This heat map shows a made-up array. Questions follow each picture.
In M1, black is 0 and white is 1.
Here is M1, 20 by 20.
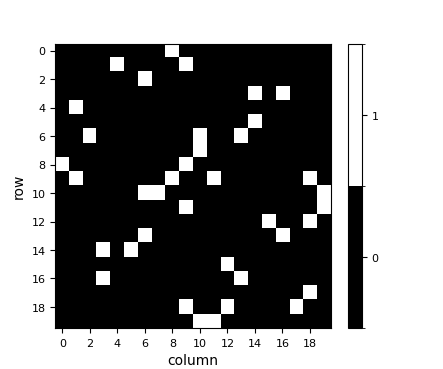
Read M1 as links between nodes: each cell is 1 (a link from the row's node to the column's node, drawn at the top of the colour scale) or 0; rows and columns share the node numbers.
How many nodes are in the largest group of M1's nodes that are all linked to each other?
2
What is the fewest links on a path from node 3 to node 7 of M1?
5
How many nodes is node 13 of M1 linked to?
2
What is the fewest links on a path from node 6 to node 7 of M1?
2
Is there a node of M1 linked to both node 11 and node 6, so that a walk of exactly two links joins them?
no
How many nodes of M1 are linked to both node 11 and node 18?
1
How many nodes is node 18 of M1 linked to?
3
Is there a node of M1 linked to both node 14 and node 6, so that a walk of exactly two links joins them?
no
